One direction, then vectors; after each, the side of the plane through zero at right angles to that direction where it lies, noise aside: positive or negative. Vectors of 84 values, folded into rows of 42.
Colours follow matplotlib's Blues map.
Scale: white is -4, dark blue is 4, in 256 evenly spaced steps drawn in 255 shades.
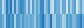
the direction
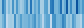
negative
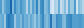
positive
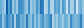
positive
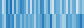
positive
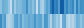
negative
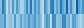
negative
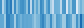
positive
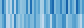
negative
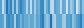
positive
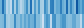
negative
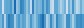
positive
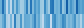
negative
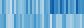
negative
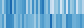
positive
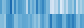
positive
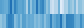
positive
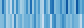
negative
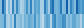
negative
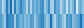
positive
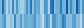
negative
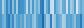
positive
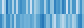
positive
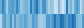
negative
